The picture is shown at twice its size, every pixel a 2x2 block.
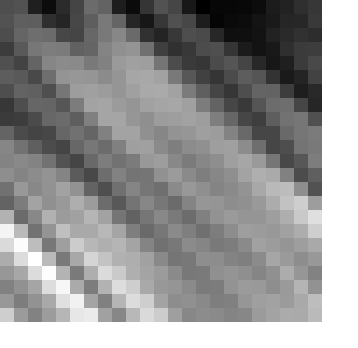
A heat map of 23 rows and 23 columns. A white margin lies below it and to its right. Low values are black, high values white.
Values rise toward the bottom. The grain runs diagonally down to the right. The ninth with the lowest average is the top right. Values change most from cell to cell in the bottom left. The bottom left is the ninth with the highest average.
